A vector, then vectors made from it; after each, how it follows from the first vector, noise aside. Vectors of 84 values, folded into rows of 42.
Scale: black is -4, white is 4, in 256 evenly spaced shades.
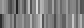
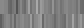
shrunk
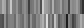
reversed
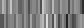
reversed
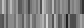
reversed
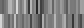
negated
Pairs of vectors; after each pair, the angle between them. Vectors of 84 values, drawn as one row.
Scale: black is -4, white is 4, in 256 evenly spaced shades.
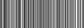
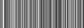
partly aligned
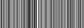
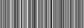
partly aligned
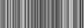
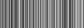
partly opposed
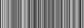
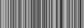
partly aligned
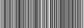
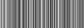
partly aligned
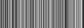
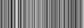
partly opposed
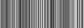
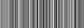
partly opposed
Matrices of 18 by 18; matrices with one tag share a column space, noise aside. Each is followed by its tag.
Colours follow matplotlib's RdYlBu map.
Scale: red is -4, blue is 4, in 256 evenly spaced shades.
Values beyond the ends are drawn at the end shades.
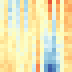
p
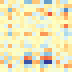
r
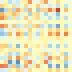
r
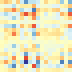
r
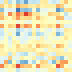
r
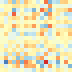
r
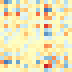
r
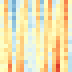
p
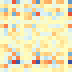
r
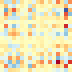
r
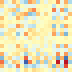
r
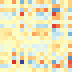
r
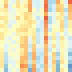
p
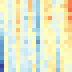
p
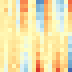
p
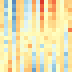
p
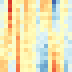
p
